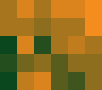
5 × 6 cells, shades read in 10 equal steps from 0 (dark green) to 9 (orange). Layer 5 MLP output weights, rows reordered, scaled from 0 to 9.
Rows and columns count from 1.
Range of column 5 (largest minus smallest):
6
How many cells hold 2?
1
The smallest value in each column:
0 4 1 3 2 5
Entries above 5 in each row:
6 5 4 0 2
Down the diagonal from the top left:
6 6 1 3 2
